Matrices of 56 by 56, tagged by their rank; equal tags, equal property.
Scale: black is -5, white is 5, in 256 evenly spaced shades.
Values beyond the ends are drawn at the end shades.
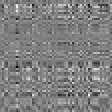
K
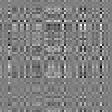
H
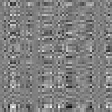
K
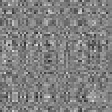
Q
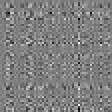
K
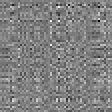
Q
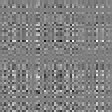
H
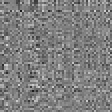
Q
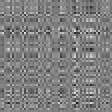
H
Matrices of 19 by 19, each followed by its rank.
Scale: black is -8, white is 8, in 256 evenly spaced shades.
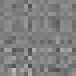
three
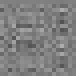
three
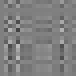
one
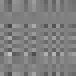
one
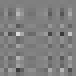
one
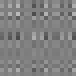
one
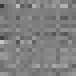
three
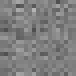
three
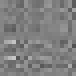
three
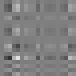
one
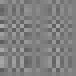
one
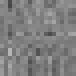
three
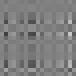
one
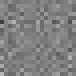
three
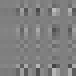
one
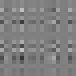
one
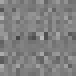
three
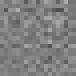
three
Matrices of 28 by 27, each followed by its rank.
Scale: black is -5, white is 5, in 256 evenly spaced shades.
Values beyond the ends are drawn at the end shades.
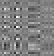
two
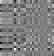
two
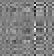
two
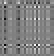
one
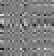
two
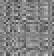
three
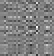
two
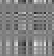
one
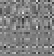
three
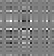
one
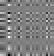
one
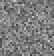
full rank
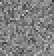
full rank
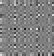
two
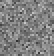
full rank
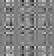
two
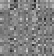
three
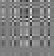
one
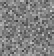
full rank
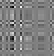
one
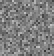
full rank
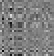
three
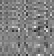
three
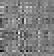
three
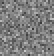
full rank
